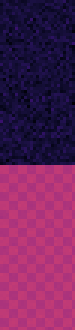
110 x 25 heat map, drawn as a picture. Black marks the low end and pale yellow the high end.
The table splits into 2 rows of 1 panel. Panel 1,1: very low, fine-grained, faint in contrast. Panel 2,1: middling, checkered, faint in contrast.
